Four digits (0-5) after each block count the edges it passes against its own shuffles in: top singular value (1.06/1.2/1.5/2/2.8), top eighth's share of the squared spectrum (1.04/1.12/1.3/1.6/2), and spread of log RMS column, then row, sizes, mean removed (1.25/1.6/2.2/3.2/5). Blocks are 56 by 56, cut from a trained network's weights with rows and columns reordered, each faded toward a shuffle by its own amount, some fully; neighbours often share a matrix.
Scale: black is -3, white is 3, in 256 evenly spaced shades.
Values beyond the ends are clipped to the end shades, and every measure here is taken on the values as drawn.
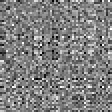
4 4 2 3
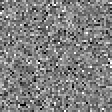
0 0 0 0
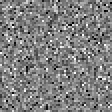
1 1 0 0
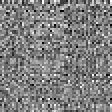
4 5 2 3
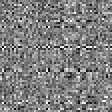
4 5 2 3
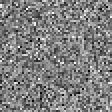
0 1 0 0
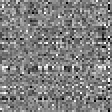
4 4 2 2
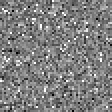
1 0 0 0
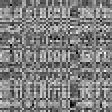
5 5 3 2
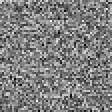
3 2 0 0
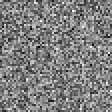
0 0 0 0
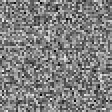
2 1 0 0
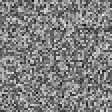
0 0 0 0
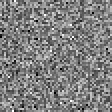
0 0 0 0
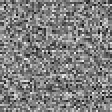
3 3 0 0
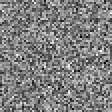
0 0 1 0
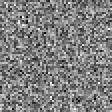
0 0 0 0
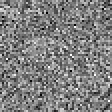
2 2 0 0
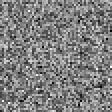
2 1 0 0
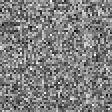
2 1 0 0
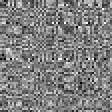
4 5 0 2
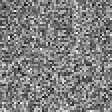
3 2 0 0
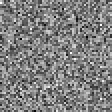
3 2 0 0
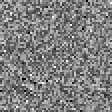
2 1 0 0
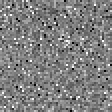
0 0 0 0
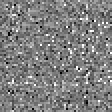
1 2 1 1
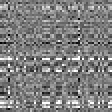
5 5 3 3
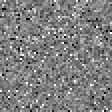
1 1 0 0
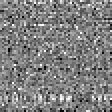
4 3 1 2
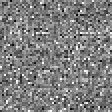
3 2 0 0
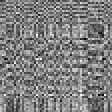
5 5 1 1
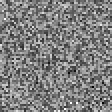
1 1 0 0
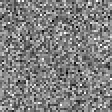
2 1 0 0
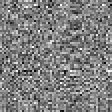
4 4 1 2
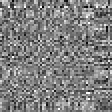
4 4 1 2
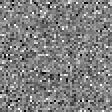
3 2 0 2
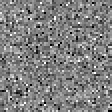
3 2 1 1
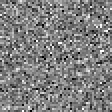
2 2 0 0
